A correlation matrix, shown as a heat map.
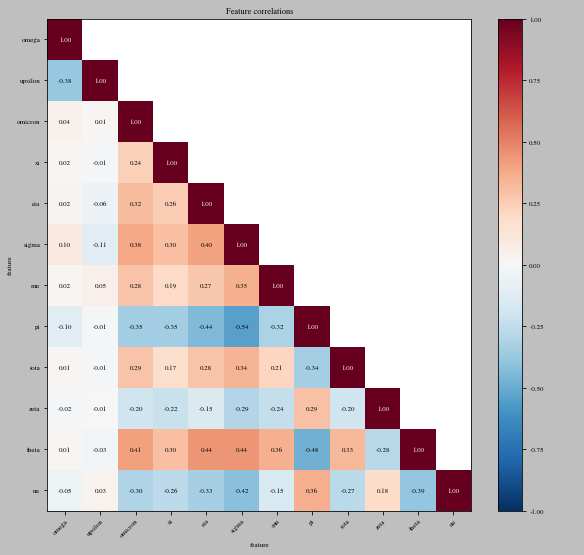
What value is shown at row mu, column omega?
0.02
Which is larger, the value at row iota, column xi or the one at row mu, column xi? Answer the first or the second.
the second
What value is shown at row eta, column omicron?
0.32
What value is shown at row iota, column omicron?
0.29
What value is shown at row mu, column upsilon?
0.05
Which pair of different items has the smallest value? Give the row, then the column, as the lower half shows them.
pi, sigma
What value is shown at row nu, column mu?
-0.15
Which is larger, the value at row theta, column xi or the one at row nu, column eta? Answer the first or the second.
the first
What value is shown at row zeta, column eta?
-0.15
